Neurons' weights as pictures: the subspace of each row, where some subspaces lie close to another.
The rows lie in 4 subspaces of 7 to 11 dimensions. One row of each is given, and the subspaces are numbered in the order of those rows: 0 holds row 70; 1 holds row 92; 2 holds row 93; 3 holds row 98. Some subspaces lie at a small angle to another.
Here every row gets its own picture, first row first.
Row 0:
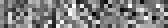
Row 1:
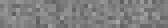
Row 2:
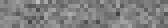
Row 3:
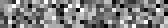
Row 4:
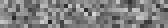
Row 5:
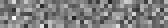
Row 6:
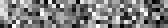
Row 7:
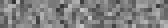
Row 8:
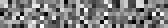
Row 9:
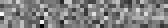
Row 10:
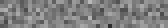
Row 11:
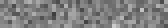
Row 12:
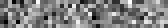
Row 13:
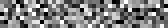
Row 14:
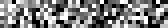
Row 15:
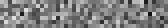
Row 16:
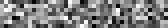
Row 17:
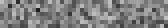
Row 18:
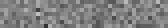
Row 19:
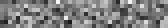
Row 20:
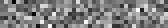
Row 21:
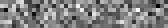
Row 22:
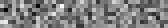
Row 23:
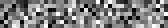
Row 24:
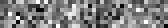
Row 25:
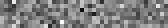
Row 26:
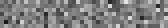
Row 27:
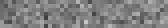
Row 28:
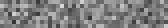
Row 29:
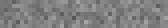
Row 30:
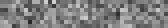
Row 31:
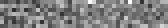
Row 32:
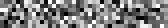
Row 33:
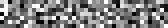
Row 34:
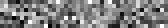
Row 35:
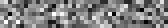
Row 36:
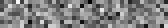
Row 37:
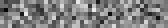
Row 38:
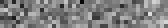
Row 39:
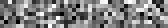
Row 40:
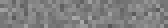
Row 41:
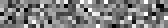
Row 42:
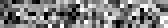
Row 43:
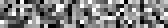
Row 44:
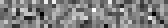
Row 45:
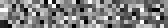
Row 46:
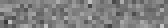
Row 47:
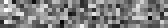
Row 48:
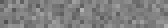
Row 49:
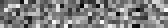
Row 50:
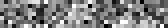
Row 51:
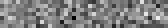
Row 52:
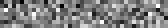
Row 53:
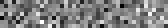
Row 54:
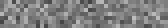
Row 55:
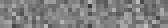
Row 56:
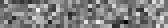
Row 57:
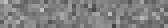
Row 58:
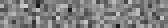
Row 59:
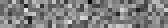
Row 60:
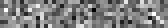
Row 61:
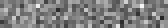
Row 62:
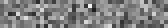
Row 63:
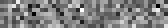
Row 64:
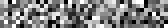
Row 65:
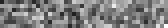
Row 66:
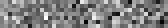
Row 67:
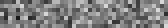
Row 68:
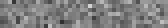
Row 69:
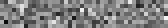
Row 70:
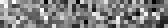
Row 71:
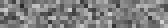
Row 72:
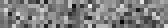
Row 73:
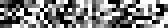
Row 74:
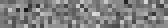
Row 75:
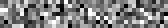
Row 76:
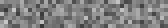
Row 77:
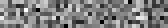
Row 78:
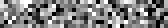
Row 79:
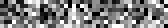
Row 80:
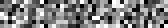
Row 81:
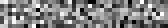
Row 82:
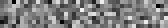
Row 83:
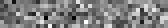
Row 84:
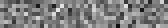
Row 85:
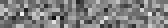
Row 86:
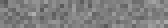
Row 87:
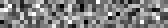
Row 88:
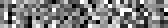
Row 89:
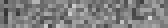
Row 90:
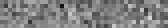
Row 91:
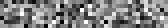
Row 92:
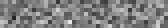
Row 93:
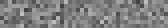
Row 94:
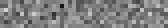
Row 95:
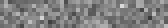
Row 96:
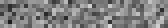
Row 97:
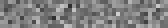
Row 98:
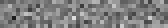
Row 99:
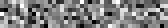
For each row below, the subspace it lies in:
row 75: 3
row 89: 1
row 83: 0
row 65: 3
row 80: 3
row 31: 3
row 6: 2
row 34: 3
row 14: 1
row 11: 2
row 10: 3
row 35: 0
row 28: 2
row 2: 2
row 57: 0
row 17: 3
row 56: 2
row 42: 0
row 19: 1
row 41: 1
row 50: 2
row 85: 0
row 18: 1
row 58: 1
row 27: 0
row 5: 3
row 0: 1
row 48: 3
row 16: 1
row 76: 3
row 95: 3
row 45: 2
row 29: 0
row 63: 3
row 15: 2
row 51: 3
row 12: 1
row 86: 0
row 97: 2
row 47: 1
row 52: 3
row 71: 0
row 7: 3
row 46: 2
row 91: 2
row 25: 1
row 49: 1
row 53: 0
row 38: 0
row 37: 0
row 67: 1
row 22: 2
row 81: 3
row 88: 1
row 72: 2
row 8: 3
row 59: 2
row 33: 0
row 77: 1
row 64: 2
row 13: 3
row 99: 3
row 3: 3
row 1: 2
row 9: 3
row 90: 3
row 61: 1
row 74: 1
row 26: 1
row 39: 0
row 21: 2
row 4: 1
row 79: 2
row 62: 0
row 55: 1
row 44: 3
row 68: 1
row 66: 1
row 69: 3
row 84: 0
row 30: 2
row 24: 0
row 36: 3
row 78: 2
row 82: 1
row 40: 3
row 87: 2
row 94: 2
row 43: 3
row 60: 3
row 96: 1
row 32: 2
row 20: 0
